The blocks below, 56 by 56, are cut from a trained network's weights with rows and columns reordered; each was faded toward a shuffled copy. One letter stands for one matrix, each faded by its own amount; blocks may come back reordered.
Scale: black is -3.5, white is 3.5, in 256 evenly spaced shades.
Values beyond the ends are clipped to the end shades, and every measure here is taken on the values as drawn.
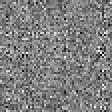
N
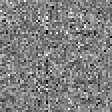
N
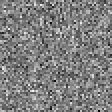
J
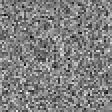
J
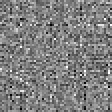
N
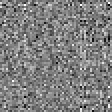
N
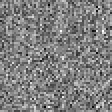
J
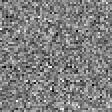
J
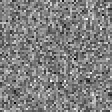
J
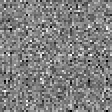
N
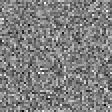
J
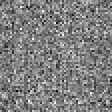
J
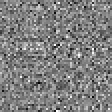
N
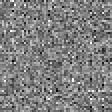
N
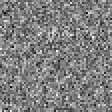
J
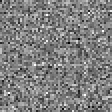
J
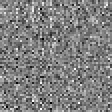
N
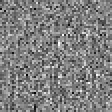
J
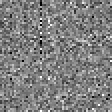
N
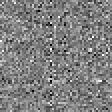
N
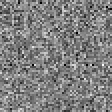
J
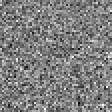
J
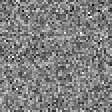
J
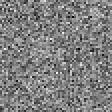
J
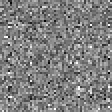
N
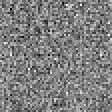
J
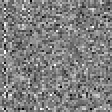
N
